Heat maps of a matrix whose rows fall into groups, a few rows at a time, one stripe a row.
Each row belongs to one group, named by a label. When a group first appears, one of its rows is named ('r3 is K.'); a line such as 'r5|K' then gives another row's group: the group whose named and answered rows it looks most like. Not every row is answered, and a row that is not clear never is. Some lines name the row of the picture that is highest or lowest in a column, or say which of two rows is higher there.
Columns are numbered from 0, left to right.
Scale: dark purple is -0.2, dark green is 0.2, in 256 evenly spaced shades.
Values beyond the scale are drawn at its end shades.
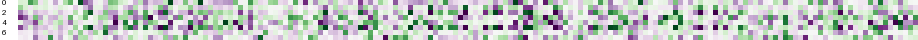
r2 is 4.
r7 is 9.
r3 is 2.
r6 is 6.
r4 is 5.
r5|4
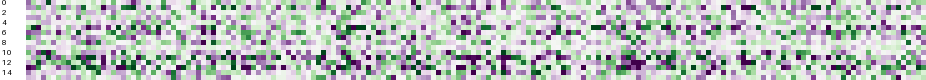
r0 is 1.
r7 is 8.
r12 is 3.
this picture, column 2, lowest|5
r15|9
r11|1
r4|1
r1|3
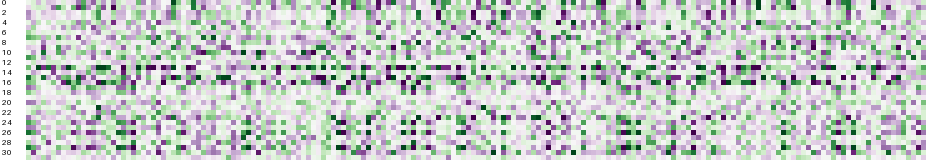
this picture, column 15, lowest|1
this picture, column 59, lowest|15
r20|2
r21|3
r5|1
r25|2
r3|4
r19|1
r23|4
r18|8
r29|8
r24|8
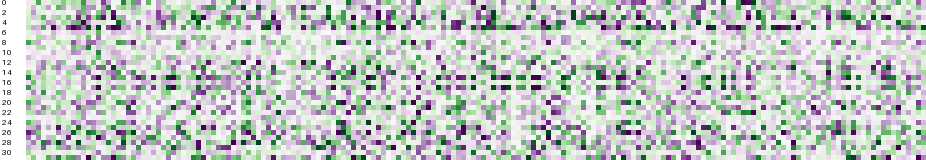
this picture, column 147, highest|25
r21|9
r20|8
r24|8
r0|3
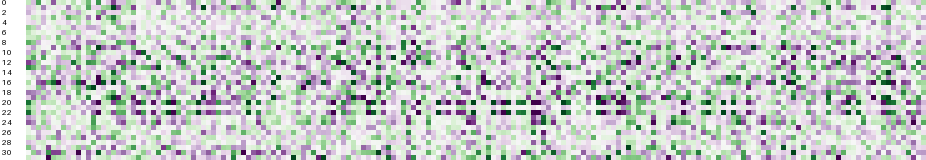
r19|6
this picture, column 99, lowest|30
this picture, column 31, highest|12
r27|6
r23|2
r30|5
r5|8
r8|8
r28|2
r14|6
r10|1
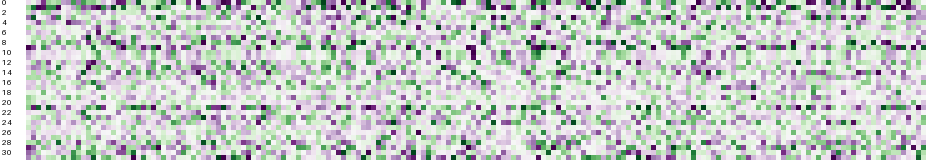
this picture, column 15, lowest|21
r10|4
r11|4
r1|6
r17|3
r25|1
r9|2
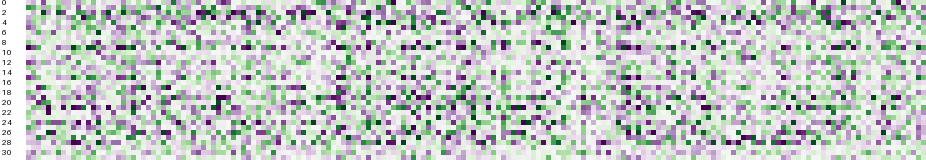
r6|3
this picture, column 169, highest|19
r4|6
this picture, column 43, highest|2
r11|3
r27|3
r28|3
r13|8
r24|5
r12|2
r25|8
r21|1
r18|8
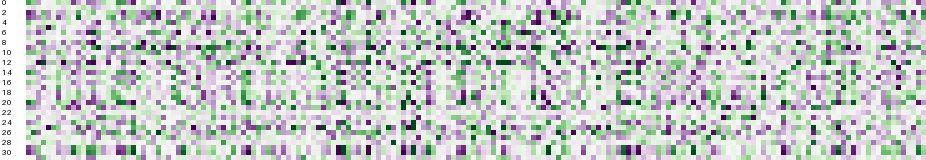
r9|4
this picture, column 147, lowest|15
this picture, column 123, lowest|12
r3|2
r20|8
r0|8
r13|9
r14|8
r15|9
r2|2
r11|5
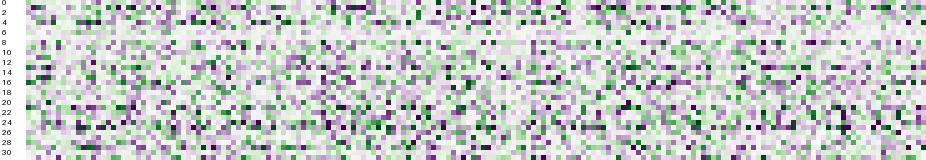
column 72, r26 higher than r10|Yes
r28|8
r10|2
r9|5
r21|8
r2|4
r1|6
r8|9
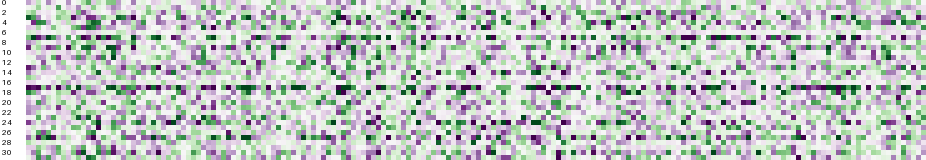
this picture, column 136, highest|17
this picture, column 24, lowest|17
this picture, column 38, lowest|24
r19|9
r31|1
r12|5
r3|8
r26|1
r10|6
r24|4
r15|8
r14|4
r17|2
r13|2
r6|8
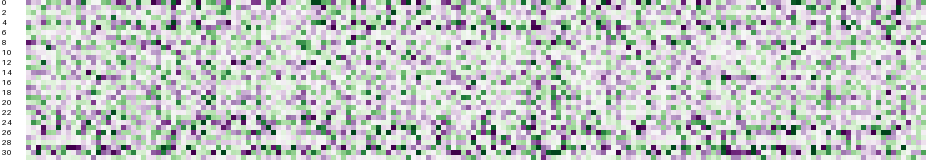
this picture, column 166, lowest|29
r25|9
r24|5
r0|9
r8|2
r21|2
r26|6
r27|4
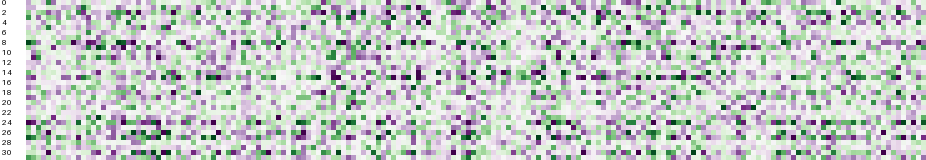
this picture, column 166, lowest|4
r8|8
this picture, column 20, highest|4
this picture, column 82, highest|14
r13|9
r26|1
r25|3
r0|1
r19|2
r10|6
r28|1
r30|1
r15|9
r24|2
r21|3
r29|5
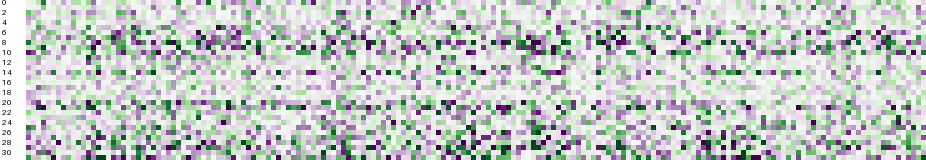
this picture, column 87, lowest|28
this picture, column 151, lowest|10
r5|1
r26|4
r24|9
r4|6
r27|3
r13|4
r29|4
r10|2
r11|5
